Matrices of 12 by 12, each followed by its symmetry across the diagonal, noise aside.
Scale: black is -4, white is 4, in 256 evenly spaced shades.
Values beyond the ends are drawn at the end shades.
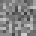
neither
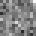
neither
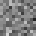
neither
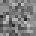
neither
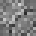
symmetric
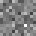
symmetric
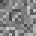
symmetric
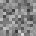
neither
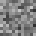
neither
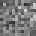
neither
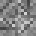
symmetric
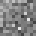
symmetric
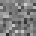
neither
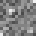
symmetric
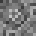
symmetric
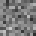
neither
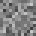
symmetric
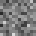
neither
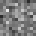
neither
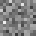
symmetric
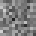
neither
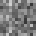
neither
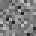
symmetric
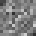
symmetric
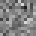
neither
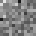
symmetric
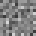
symmetric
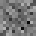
symmetric
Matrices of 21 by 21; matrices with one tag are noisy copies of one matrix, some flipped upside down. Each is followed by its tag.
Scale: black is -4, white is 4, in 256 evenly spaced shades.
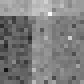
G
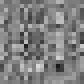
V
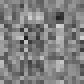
V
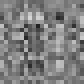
V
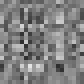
V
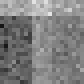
G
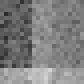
G
